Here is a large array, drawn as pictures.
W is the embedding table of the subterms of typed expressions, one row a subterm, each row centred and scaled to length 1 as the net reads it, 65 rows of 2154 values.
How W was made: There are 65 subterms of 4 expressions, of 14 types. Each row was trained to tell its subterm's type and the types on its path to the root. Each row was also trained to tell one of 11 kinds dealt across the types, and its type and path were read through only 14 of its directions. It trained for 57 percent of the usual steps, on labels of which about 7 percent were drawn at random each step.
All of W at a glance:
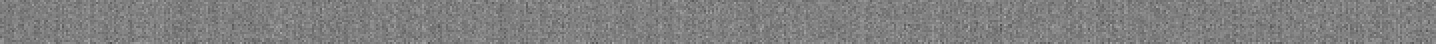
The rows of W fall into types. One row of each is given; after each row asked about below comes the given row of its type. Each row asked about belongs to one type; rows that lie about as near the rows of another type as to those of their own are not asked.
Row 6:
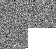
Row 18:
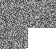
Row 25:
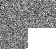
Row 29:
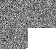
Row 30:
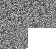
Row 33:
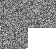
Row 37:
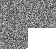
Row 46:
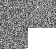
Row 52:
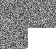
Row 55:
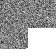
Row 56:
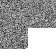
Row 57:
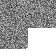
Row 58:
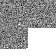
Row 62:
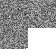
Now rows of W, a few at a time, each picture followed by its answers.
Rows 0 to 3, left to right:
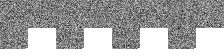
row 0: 62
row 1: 29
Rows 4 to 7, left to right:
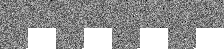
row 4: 46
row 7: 33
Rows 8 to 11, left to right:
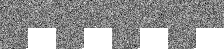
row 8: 29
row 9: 33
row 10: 56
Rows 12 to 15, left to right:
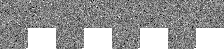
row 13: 57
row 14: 55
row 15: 6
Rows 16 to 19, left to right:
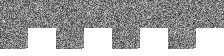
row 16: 46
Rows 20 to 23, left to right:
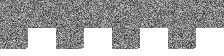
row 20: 6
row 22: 58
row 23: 62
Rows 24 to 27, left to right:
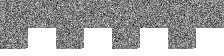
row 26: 33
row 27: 18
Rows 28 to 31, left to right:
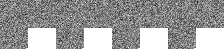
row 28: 62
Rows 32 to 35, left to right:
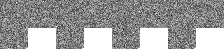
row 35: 56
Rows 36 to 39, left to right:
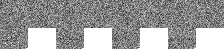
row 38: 57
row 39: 52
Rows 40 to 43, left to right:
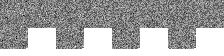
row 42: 29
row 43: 18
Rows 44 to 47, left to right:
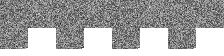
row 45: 62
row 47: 56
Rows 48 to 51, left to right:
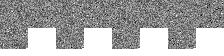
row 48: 29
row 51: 56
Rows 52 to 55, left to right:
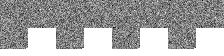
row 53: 46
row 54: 33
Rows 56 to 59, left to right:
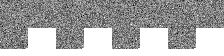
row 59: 57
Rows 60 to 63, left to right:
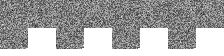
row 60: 30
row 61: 57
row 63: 46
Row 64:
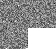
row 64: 18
